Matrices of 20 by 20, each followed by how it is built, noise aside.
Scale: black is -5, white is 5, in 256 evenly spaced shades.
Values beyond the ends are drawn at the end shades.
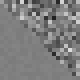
upper triangular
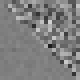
upper triangular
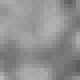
smooth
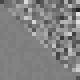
upper triangular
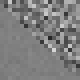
upper triangular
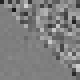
upper triangular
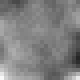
smooth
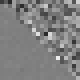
upper triangular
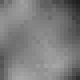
smooth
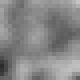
smooth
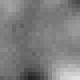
smooth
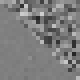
upper triangular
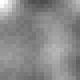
smooth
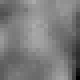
smooth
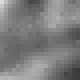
smooth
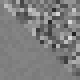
upper triangular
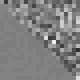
upper triangular
